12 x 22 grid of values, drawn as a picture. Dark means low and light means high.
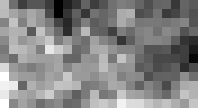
The halves do not mirror each other. The bottom left is the ninth with the highest average. The values follow a bell shape. Values rise toward the bottom left.
